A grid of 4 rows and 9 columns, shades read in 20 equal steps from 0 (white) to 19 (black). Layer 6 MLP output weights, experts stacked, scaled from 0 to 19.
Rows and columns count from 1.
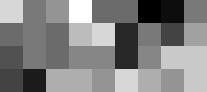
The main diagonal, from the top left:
3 10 11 6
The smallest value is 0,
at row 1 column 4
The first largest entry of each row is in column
7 6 6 2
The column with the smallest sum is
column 4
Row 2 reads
11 10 11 5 3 16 10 14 7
